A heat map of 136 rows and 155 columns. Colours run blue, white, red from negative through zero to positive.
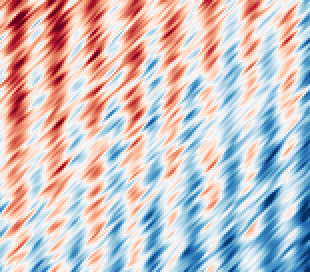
Stripes running up and down repeat 8 times from left to right. The ninth with the highest average is the top left. The ninth with the lowest average is the bottom right. The histogram is bell-shaped. There is an overall slope up to the top left. There are no lone odd cells.
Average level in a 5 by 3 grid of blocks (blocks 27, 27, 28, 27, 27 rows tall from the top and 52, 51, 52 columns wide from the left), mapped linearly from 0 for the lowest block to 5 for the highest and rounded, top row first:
543
432
421
321
210
